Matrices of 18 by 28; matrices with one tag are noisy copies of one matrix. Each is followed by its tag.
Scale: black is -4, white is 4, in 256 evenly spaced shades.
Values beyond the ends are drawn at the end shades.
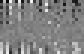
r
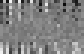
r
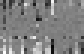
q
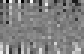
r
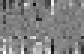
q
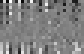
r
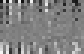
r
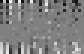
r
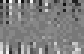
r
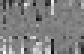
q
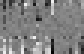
q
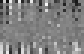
r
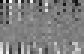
r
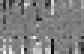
q
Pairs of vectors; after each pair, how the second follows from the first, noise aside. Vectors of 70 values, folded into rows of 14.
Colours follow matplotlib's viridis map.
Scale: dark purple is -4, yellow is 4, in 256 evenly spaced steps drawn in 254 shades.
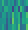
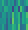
copied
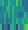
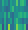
sign-scrambled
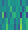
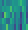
sign-scrambled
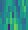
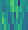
reversed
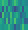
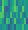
sign-scrambled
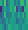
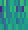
copied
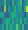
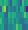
sign-scrambled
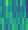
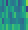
sign-scrambled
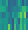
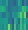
copied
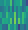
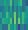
copied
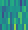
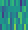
copied
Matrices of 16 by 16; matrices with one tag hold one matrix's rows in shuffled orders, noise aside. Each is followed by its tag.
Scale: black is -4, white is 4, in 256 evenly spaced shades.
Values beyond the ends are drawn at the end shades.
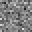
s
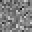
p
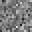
p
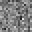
s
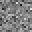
p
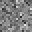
p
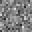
s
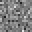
s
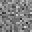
p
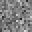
p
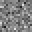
s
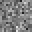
p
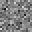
s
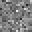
p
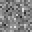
s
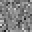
s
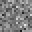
p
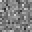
s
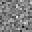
p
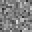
p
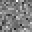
p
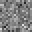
s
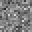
s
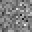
p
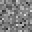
p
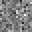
p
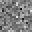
p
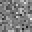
p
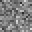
p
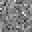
s
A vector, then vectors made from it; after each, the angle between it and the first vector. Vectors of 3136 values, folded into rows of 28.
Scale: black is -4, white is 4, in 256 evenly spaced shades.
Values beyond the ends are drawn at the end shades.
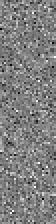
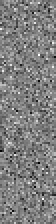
nearly opposite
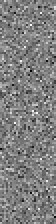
partly opposed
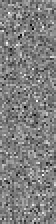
partly aligned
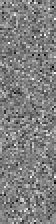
partly aligned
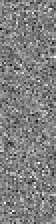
nearly parallel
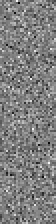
partly opposed
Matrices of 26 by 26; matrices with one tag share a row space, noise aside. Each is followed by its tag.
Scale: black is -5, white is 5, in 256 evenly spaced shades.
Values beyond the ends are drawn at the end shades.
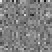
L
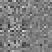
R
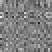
L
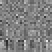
L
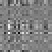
R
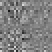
R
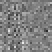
R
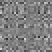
L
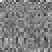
L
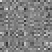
L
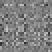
L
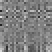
L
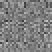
L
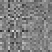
R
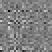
R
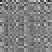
L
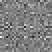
L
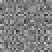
L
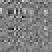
R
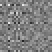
R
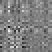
R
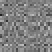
L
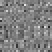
L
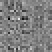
R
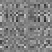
L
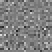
L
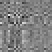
R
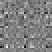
L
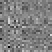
R
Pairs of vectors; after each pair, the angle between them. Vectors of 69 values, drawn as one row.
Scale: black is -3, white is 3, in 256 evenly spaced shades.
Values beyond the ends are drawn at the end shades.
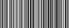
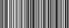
nearly parallel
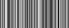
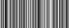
nearly opposite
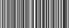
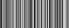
nearly opposite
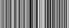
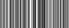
partly opposed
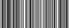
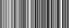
partly opposed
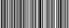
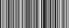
nearly opposite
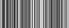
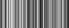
partly opposed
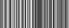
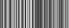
nearly parallel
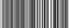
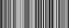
nearly opposite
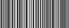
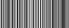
nearly parallel
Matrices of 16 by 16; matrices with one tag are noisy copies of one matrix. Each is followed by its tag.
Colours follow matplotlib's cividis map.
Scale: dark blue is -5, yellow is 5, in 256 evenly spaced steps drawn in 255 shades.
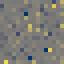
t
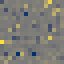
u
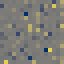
t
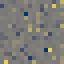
t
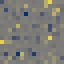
u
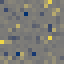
u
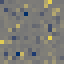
u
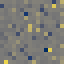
t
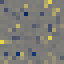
u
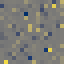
t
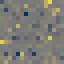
u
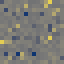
u
